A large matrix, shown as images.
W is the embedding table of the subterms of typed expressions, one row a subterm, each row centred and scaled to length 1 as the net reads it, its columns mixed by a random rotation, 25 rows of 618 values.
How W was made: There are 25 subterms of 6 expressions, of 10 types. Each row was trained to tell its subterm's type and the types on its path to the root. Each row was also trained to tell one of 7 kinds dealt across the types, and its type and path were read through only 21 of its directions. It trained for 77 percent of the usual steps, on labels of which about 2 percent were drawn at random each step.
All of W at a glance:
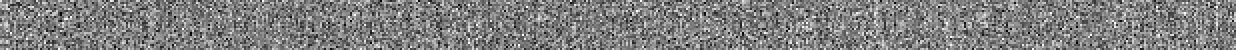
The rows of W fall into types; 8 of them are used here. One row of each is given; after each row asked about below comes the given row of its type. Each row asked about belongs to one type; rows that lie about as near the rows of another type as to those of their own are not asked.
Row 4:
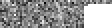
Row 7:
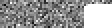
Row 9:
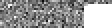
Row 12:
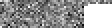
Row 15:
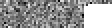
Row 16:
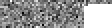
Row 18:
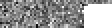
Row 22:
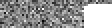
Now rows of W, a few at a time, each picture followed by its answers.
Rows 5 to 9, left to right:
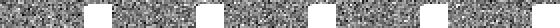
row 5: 16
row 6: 7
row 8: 4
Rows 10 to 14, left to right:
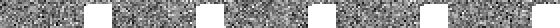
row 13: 7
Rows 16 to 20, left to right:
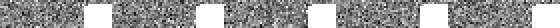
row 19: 9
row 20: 12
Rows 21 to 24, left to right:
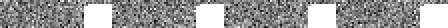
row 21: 15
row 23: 22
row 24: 12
